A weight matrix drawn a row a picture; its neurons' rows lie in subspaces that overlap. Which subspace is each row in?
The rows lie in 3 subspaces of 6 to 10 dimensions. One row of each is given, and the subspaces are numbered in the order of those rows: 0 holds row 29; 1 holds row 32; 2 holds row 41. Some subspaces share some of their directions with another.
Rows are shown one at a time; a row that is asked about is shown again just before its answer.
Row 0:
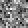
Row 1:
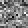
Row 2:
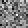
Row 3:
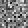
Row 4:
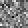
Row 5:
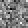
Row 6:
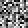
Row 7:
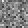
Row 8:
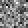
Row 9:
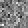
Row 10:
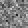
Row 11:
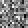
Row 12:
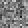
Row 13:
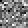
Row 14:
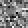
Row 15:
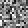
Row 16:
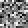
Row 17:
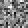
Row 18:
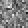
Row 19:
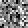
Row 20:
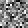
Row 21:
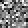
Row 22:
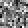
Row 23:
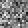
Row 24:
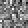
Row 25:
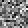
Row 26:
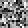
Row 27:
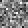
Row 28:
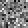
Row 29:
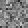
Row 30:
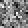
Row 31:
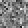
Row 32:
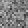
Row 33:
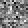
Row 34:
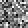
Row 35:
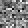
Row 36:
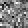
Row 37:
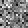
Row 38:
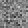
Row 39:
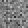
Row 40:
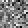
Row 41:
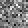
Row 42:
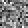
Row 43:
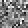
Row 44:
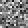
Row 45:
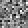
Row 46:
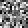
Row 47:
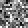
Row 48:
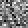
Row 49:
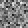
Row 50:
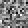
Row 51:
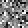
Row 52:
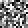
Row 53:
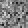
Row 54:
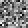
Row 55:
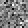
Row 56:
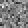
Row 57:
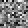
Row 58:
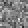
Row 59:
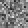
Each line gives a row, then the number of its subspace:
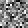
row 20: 0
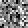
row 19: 1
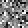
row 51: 2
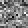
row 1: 0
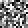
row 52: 2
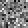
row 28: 0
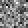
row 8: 0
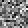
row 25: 1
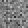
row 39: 2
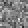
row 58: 0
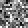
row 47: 0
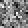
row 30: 1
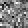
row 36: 0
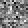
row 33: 1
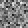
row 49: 1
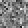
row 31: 1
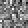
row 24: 1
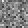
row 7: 1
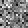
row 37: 1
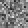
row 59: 0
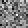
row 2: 1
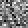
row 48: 1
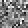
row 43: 2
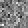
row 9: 2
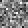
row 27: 1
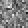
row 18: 1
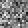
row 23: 2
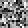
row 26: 0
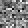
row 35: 1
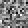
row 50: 1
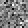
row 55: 1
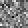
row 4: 0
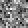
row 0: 0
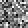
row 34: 2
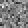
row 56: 0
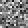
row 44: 1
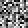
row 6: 1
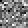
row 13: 0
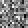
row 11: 1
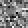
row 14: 2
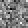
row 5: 0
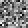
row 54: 1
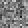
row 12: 0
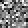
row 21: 0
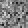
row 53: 2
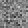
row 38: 2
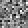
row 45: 1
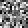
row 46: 1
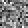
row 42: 0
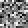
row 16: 2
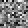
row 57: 2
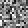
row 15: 1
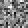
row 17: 2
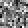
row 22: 0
